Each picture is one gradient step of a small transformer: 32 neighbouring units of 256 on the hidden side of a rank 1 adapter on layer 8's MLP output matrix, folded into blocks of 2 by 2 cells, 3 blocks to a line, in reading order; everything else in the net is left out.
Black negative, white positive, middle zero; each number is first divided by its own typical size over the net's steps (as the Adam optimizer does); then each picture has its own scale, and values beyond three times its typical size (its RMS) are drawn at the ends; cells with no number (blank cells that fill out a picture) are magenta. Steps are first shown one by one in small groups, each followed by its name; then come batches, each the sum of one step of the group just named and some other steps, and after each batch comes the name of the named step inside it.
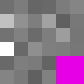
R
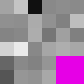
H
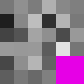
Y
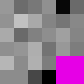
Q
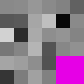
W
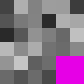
Y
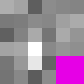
H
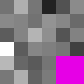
R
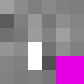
Y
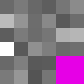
R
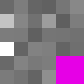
R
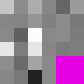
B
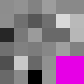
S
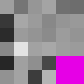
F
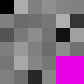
S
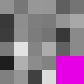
F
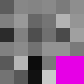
S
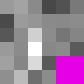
F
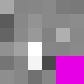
F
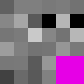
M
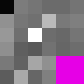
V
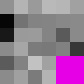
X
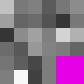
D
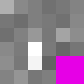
D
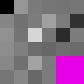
V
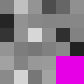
X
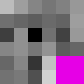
D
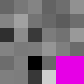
D
